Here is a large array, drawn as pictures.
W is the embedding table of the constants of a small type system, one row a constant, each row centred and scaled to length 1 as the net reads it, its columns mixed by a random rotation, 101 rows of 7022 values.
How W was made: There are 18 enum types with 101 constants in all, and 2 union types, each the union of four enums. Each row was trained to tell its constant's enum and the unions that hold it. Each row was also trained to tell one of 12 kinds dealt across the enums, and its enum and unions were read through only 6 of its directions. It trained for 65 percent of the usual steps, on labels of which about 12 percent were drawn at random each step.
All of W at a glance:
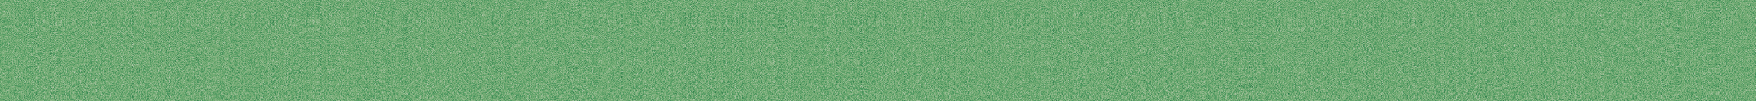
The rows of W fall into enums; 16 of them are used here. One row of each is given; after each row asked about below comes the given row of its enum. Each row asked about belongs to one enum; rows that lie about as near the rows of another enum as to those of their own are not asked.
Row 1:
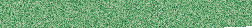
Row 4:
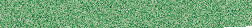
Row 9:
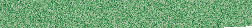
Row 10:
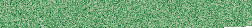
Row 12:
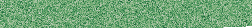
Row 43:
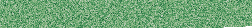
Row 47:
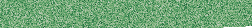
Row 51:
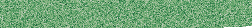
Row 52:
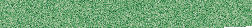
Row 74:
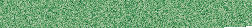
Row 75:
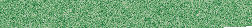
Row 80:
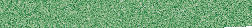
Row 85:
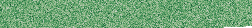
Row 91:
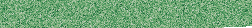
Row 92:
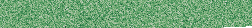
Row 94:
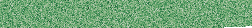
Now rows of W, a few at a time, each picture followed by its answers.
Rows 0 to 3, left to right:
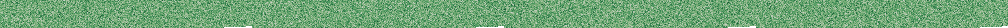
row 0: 10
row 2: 9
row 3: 91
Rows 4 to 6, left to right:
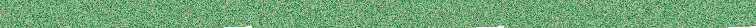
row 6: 94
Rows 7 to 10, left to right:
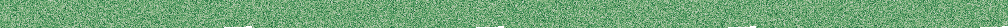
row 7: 10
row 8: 43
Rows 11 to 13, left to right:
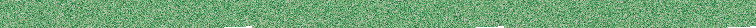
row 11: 91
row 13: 12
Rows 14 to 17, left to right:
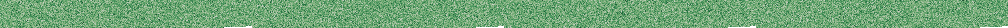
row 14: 4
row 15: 52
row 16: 91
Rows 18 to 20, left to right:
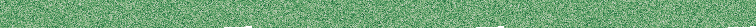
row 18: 85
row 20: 47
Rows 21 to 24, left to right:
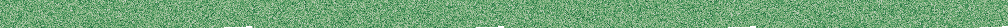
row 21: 47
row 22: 47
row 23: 52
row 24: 47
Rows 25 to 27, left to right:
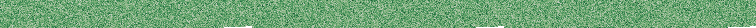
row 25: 85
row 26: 9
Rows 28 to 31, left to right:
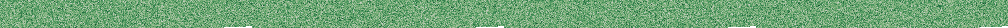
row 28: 1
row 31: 92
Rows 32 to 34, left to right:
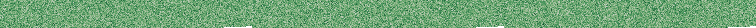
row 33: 74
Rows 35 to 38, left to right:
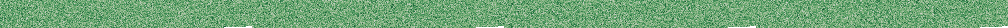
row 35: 80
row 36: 43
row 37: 43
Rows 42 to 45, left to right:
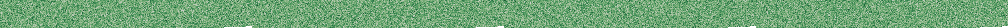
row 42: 80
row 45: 1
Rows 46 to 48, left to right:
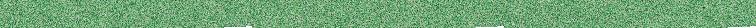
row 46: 80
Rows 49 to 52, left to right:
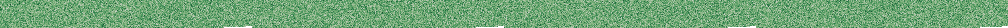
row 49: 85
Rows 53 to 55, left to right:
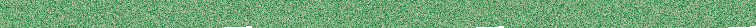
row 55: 80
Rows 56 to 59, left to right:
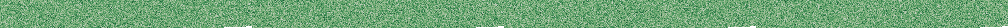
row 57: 43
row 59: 4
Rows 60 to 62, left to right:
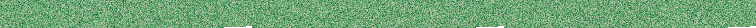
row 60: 91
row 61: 80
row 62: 52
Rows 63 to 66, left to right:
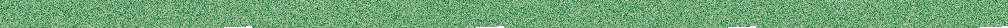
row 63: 91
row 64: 10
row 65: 80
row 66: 43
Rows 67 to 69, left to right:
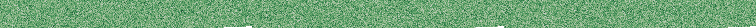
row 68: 92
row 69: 47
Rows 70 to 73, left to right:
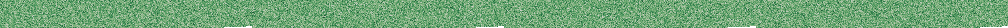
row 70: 1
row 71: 12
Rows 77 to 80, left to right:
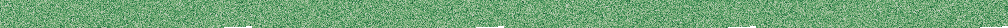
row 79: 4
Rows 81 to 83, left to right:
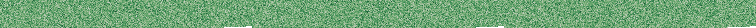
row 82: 74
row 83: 12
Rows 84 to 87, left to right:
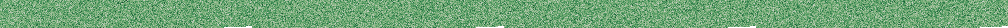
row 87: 12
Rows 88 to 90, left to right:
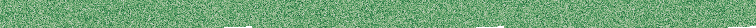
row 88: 47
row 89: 91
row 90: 4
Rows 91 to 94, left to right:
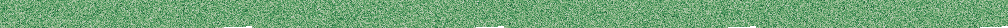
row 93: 94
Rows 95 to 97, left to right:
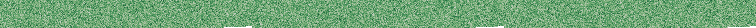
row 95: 52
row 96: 12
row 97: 12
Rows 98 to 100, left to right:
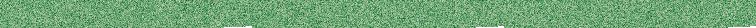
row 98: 52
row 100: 10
